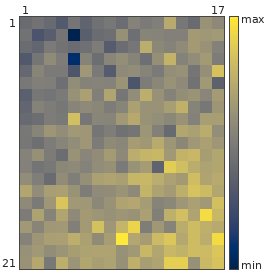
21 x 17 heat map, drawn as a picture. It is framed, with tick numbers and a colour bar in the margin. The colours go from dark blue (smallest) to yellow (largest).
The ninth with the highest average is the bottom right. The top left is the ninth with the lowest average. The halves do not mirror each other. No row or column stands out. Values rise toward the bottom right. There are no regular stripes.
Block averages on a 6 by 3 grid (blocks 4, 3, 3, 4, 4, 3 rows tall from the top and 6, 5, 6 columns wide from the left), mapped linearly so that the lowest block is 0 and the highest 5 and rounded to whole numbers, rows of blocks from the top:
012 | 122 | 223 | 234 | 334 | 345
